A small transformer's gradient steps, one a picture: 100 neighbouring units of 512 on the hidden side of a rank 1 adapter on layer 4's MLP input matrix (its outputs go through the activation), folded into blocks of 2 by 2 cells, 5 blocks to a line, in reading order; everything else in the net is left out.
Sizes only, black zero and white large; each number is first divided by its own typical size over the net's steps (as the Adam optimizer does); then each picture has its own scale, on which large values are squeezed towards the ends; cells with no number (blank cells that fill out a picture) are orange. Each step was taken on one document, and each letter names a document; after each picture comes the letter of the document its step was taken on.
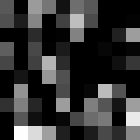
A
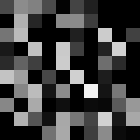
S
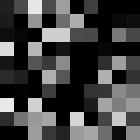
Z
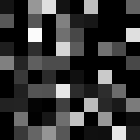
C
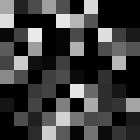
S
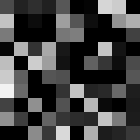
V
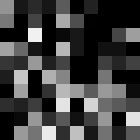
C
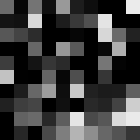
S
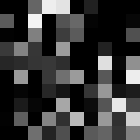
C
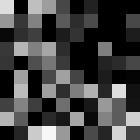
A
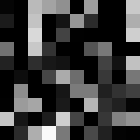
A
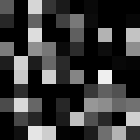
C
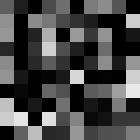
V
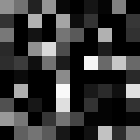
V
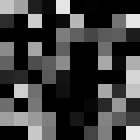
Z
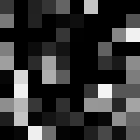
A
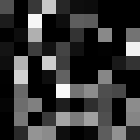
C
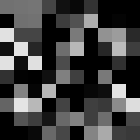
S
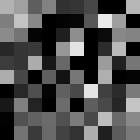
S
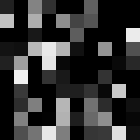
C
